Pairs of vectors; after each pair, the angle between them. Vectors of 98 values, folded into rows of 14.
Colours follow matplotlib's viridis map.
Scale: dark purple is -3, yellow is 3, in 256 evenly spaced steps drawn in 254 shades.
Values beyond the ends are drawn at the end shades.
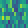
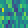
nearly parallel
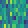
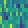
orthogonal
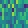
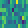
partly aligned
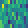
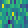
nearly parallel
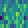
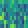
nearly opposite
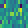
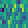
partly opposed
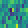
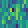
nearly opposite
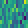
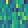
nearly opposite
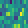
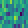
nearly opposite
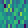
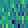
orthogonal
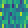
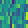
orthogonal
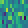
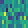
nearly opposite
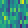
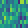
nearly parallel
